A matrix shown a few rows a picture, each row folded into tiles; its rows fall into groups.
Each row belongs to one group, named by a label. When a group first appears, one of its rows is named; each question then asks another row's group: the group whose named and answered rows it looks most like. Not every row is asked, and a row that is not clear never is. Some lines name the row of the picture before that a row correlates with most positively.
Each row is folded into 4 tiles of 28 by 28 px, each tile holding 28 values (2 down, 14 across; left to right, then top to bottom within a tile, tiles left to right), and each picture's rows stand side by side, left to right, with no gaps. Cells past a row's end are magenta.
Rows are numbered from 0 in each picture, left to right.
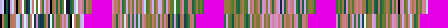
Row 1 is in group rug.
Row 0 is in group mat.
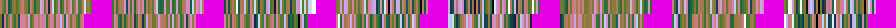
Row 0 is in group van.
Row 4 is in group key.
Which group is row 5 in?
mat
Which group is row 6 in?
key
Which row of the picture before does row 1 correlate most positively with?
2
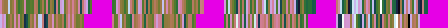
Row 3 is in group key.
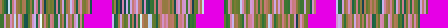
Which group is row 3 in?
key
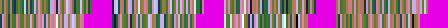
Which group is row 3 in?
van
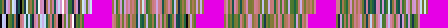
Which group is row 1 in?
rug
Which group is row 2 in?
mat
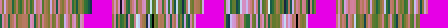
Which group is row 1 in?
mat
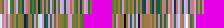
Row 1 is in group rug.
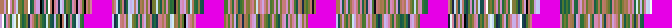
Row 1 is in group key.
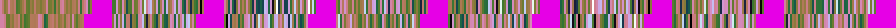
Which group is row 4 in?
van
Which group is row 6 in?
van
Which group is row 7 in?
van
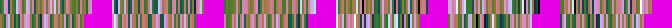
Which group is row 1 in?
key
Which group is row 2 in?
rug
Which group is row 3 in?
key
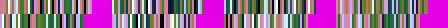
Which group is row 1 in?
key
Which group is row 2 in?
van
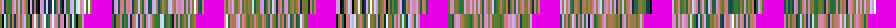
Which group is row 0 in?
van
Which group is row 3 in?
mat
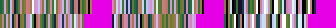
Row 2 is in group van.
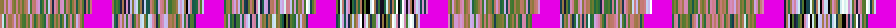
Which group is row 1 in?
rug
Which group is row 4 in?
rug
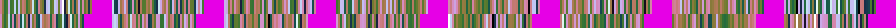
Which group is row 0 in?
rug
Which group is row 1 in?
key
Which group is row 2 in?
mat
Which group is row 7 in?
rug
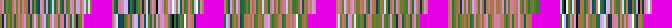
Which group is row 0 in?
van
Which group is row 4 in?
rug
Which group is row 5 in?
key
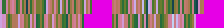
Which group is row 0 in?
key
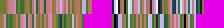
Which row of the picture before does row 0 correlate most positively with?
0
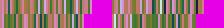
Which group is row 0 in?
mat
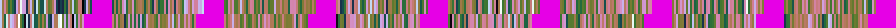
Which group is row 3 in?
mat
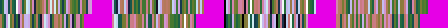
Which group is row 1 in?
key
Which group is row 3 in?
rug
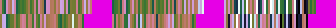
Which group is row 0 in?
key
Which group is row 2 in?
rug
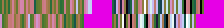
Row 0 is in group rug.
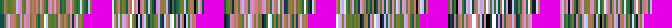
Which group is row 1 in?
key
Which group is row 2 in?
mat
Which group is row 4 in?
mat
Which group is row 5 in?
mat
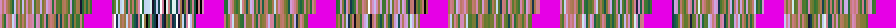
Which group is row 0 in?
rug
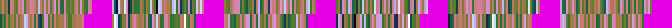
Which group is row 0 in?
mat
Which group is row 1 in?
key
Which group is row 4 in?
mat
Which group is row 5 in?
key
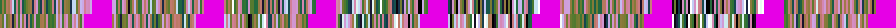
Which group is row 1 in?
mat
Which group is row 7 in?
van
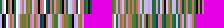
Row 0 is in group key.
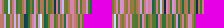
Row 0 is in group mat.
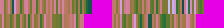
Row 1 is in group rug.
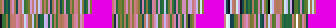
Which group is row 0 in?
mat
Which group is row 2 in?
key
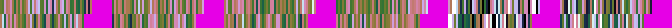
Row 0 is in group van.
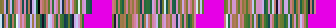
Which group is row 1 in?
van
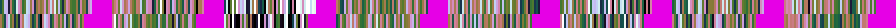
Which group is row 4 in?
rug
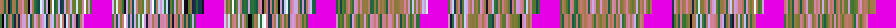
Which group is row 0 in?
van
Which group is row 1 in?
rug
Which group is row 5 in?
van
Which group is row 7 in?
mat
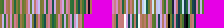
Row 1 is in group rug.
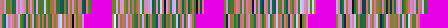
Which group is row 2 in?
van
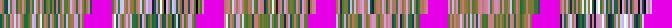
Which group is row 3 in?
rug
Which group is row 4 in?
rug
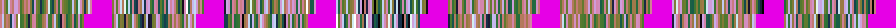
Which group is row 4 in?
mat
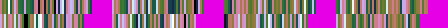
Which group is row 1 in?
key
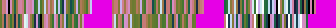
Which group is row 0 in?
mat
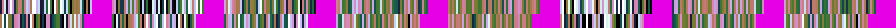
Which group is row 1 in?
van
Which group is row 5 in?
rug
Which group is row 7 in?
key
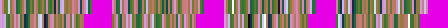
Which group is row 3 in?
key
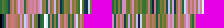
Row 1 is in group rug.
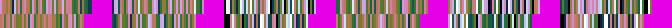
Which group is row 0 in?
rug
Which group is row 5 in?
mat
